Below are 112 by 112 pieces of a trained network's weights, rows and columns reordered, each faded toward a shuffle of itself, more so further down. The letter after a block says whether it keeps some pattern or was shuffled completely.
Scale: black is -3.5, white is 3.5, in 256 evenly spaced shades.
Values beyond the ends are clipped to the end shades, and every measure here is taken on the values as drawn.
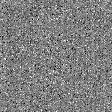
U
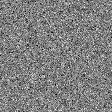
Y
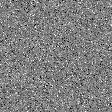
Y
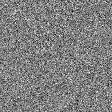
U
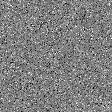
Y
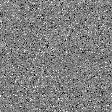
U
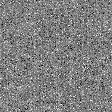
U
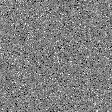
Y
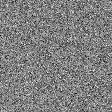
Y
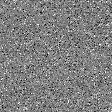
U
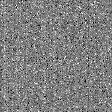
U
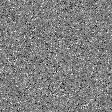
Y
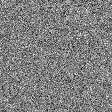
Y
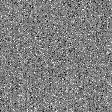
U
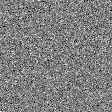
Y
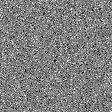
Y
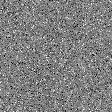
Y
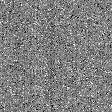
U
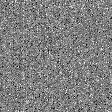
U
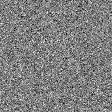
U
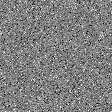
Y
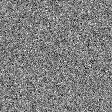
Y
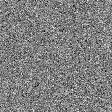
U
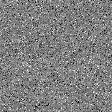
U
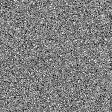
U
